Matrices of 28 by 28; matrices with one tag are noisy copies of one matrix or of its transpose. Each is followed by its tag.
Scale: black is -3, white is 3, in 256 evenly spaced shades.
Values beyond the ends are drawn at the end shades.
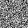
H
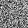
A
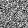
H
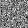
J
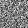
J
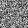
J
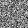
J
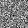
J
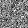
J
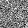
H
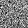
A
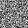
J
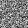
J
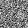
H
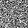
A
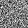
A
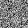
H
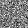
J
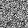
H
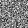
J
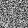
A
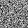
A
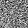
A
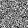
J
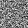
J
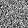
A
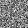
J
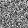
J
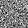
A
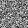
J
